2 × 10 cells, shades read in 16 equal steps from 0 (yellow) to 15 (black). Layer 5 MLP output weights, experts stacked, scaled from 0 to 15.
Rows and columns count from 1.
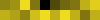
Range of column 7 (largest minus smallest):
8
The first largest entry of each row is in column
5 9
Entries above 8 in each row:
2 0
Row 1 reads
6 5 0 7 15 10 8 7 3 1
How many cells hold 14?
0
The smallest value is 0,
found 3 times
